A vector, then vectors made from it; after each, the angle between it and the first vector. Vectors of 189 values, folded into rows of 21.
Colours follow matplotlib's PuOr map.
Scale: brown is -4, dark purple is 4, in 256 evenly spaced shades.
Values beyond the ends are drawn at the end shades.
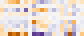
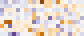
partly opposed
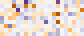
orthogonal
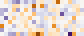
partly opposed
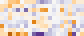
nearly parallel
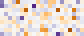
orthogonal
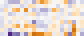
nearly opposite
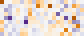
orthogonal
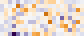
partly opposed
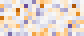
partly opposed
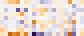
nearly parallel
